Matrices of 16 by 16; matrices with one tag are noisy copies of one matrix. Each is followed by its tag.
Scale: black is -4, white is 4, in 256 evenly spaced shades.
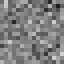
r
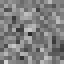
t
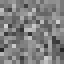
t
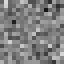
r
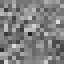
t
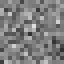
t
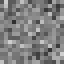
r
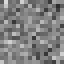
r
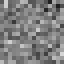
r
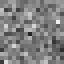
t
